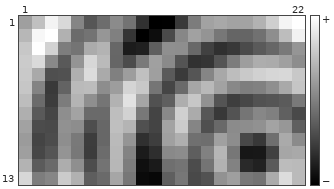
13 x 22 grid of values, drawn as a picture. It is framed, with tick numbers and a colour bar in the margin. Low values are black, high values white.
No row or column stands out. The ninth with the lowest average is the top middle. The values follow a bell shape. The halves do not mirror each other. Rings spread out from the bottom right.
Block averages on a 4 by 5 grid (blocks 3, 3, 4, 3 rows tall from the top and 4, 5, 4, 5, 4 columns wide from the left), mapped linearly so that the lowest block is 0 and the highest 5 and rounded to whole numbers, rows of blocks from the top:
5 2 0 2 4 | 3 4 2 3 4 | 2 3 2 2 2 | 3 2 0 2 3
